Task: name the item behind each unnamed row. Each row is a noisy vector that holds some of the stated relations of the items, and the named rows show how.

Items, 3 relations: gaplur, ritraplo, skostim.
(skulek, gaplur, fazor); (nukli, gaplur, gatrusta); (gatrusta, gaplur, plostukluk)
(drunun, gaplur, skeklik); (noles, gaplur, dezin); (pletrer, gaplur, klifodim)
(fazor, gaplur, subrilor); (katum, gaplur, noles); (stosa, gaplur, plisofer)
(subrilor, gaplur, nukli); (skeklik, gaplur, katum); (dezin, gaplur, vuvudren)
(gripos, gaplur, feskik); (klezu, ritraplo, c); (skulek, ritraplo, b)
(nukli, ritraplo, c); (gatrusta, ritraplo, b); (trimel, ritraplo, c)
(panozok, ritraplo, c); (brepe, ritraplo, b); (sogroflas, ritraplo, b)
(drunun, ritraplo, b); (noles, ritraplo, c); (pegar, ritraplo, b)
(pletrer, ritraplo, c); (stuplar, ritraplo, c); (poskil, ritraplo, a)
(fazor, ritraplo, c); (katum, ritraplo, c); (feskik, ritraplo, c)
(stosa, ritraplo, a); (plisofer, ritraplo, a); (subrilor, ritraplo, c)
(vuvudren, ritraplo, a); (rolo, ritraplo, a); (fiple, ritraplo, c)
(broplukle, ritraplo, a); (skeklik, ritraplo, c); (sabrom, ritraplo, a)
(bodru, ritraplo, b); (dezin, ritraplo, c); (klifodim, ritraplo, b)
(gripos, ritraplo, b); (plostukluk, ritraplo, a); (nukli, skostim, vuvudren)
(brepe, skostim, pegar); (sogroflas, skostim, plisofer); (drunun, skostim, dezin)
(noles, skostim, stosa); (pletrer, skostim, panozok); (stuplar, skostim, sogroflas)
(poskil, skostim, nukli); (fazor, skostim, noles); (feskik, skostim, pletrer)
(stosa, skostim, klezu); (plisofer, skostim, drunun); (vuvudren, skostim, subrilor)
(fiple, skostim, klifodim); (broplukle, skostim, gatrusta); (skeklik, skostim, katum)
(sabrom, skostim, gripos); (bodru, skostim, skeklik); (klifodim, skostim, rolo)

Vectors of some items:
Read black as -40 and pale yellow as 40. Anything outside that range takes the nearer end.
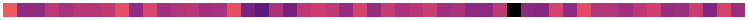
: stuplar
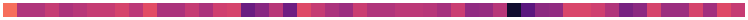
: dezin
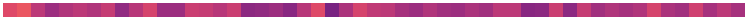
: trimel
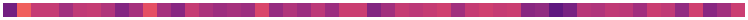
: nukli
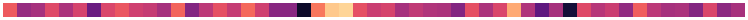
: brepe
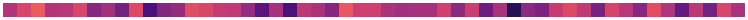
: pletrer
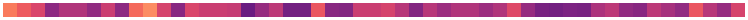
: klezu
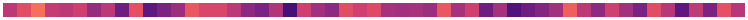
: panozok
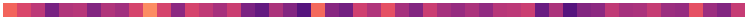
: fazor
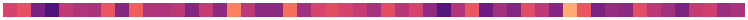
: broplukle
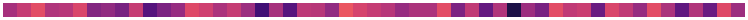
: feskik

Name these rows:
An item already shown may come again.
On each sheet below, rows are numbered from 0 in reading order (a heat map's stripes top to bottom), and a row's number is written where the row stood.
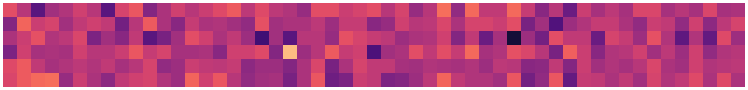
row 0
skulek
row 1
subrilor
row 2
feskik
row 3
poskil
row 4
trimel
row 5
katum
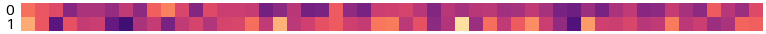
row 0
klezu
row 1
gripos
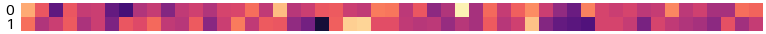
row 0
gripos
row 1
pegar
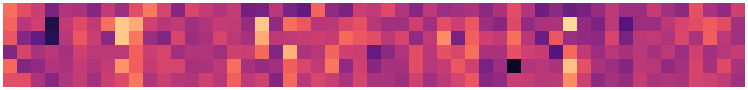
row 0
noles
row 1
rolo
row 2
klifodim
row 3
vuvudren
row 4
plisofer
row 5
plostukluk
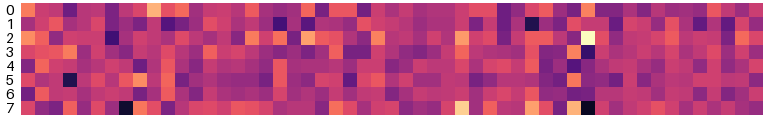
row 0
stosa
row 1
feskik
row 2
sabrom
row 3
skeklik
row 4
subrilor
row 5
fiple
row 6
nukli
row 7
bodru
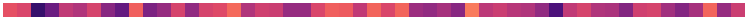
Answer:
gatrusta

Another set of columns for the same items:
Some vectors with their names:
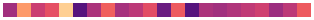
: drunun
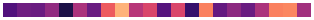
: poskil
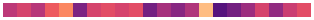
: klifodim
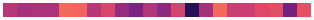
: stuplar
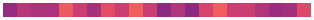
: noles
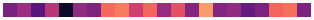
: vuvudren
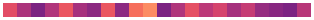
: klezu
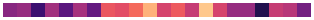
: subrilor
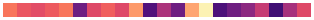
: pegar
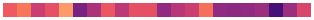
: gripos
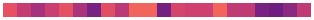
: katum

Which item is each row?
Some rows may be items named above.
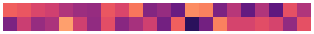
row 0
rolo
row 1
feskik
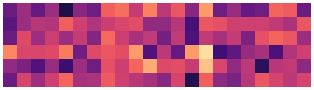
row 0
vuvudren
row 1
fazor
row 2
broplukle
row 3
pegar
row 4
subrilor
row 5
bodru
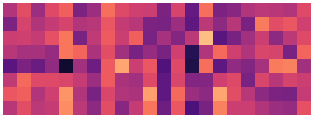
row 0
skulek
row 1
sabrom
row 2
klifodim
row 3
stuplar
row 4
poskil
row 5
plisofer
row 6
panozok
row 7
pletrer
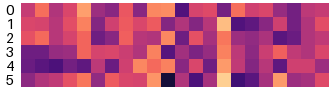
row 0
dezin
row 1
klifodim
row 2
gatrusta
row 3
fiple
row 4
nukli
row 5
brepe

